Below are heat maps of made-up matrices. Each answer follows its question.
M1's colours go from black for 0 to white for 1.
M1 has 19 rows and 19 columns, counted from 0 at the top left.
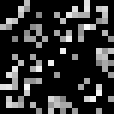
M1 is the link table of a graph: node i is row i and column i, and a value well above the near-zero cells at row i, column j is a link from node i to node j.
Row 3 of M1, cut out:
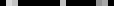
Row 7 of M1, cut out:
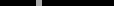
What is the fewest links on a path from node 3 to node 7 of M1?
3
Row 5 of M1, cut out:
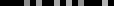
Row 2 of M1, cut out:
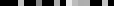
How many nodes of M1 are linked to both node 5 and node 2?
5
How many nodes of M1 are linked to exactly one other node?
1
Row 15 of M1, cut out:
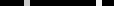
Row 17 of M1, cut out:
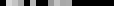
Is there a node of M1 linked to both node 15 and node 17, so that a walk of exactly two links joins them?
no
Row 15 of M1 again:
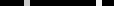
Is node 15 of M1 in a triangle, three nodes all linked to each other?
no
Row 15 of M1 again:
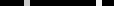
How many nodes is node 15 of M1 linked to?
2
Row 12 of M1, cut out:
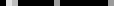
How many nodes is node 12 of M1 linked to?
4
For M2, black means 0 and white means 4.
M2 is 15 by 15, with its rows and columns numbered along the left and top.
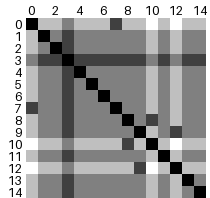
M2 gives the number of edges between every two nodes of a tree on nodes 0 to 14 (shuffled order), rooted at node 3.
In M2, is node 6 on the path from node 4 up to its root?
no
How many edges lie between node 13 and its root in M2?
1
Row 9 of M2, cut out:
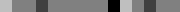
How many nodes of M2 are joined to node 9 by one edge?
2
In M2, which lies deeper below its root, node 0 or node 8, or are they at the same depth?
node 0
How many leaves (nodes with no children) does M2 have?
11
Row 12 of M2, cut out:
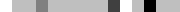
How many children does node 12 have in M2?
0
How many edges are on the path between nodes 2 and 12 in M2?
3
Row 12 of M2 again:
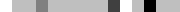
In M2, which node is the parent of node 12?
9
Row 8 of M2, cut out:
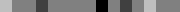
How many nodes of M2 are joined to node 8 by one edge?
2
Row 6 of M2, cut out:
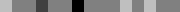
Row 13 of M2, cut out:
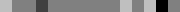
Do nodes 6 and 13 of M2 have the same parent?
yes
